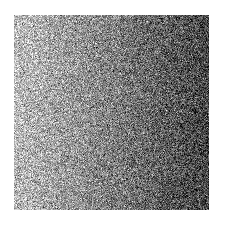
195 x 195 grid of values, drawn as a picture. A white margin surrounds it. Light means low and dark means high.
Grain: fine. Slope: up to the right. Stripes: none. Odd rows or columns: none.
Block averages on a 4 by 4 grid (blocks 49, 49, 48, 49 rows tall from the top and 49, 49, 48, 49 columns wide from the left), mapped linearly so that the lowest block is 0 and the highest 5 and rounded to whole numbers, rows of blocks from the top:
0 2 3 5
0 2 3 5
0 2 3 5
0 2 3 5
